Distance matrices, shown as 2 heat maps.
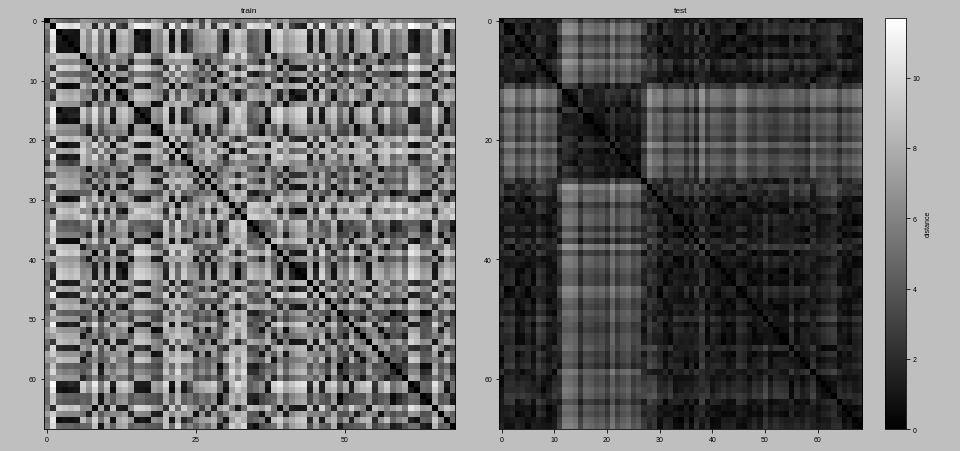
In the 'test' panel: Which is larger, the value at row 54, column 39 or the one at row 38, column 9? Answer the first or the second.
the second
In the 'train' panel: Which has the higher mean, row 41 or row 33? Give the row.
33
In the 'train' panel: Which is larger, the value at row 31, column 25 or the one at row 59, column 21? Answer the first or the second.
the first
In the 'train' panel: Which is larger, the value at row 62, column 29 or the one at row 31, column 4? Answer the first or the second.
the second
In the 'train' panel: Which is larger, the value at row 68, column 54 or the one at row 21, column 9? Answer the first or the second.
the first
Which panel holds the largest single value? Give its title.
train
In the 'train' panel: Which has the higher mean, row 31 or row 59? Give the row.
31
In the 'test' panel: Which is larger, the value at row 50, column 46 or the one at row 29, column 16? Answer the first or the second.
the second
